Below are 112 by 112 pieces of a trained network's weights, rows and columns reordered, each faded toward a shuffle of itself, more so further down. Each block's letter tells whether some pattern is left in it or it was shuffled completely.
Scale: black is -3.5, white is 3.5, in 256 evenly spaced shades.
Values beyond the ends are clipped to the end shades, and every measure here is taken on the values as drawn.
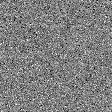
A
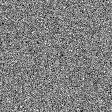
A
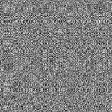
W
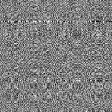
W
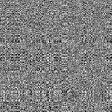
W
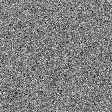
A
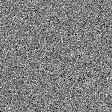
A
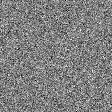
A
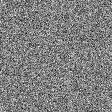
A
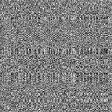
W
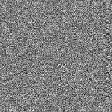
W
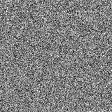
A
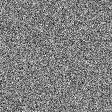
A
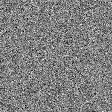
A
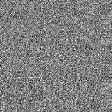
W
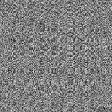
W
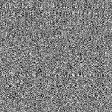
W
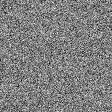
A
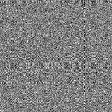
W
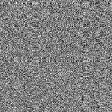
W
